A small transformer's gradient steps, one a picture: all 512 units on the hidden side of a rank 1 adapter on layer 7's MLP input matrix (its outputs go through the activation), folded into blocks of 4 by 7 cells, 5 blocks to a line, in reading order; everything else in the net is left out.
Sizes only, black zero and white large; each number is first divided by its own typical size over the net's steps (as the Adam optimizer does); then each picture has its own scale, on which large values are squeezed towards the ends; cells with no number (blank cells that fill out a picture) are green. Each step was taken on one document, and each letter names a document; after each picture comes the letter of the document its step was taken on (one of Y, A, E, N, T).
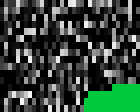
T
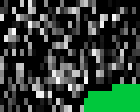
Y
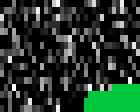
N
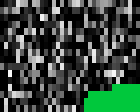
T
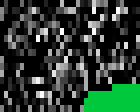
Y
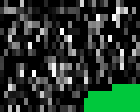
Y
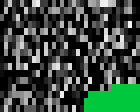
T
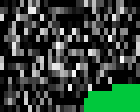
Y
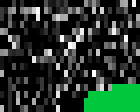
N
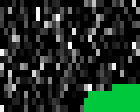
N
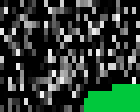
Y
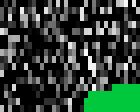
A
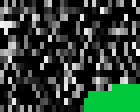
A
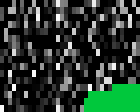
N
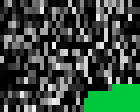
T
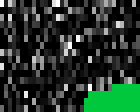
N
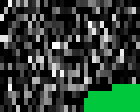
Y
